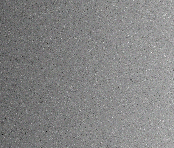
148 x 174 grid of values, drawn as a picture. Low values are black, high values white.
The histogram is bell-shaped. No regular stripes run through it. On average the colour sits 50% of the way up the scale. Values rise toward the right.
